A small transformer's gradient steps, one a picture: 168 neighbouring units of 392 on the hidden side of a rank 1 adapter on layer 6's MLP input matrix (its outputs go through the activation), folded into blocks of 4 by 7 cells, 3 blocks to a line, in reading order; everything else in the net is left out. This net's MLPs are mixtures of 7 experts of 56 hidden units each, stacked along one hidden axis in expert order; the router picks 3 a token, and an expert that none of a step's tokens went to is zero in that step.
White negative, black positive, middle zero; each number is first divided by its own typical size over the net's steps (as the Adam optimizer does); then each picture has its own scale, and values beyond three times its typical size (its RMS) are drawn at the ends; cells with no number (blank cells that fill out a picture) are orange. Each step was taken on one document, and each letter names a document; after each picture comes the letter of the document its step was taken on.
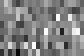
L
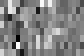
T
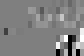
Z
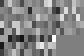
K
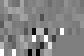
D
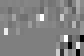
Z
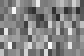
K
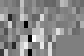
D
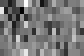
L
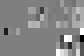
Z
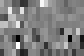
T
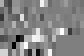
D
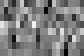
L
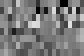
K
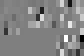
Z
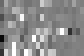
D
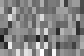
K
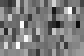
L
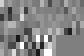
D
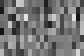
K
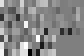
D
